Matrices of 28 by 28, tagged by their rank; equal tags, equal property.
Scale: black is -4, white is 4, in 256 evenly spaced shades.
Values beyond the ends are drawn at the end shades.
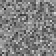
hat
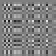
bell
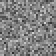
hat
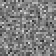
hat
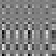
bell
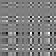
bell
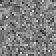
hat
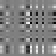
bell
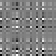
bell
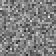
hat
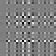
bell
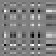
bell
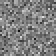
hat
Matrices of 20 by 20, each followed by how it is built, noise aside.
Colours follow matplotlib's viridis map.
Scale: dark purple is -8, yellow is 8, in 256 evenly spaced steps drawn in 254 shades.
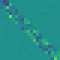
banded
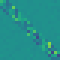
banded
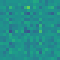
low rank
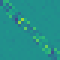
banded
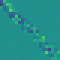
banded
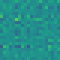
low rank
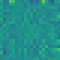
low rank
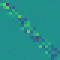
banded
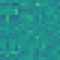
low rank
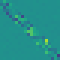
banded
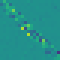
banded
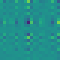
low rank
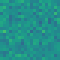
low rank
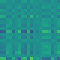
low rank
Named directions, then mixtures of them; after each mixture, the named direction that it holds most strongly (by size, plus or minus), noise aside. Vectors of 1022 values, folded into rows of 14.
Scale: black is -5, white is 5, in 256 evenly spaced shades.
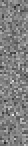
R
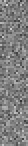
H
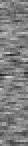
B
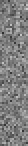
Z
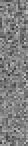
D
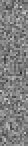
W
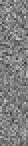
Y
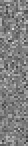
D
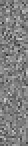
Y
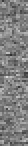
B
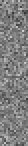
W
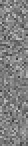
Y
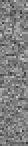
Z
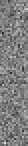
Z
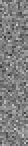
D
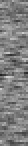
B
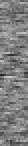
B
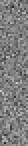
W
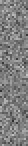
Y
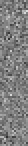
W
